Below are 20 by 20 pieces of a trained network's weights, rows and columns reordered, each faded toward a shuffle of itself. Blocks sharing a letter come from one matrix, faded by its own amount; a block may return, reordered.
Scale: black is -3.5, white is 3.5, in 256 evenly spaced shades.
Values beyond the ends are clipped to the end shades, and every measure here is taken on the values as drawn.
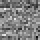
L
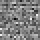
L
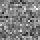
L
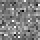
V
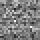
V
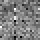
V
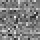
V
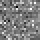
V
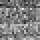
L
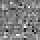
L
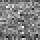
L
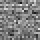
L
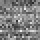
V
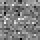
V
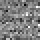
L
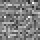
L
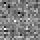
V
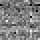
V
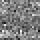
L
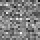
L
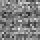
L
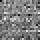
V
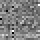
V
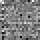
V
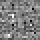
V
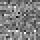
L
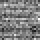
V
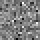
V
